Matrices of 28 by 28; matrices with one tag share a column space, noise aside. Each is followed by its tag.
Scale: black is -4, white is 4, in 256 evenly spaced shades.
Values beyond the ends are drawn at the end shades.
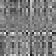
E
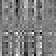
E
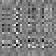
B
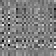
B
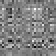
B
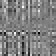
E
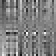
E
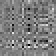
B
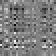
B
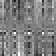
E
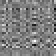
B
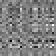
B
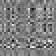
B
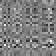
B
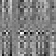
E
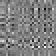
B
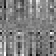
E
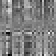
E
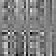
E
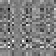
B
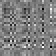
B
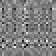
B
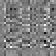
B
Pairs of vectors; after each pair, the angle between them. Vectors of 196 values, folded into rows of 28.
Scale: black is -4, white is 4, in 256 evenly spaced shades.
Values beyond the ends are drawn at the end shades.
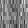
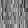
nearly opposite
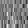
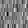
partly opposed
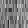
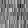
nearly opposite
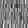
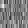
orthogonal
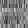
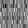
partly aligned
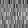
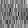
nearly opposite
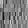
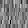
partly opposed
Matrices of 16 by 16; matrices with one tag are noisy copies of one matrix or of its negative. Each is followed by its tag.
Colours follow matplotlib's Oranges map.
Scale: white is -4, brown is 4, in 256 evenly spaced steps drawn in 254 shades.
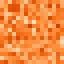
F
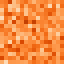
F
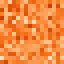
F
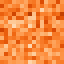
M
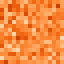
F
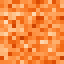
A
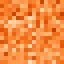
M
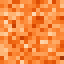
A
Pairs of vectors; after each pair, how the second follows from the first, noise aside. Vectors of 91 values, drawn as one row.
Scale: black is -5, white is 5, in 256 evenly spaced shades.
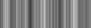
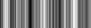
scaled up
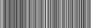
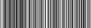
scaled up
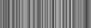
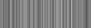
shrunk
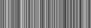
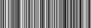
scaled up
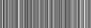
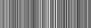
shuffled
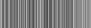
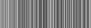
reversed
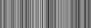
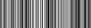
scaled up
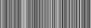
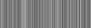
shrunk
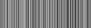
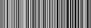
scaled up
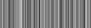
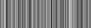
reversed
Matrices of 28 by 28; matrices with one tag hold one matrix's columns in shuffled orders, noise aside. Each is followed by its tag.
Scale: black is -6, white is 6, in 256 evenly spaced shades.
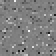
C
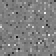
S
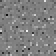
C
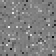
S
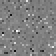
C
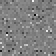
C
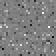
S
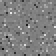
S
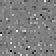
C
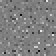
C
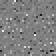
C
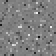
S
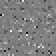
C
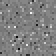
S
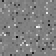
S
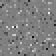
S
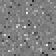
S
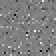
C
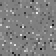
S
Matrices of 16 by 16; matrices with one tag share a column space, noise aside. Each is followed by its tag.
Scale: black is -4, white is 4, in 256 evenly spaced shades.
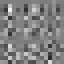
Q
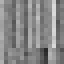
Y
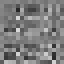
Q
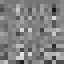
Q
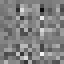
Q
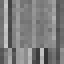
Y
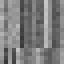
Y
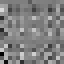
Q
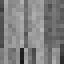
Y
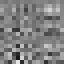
Q
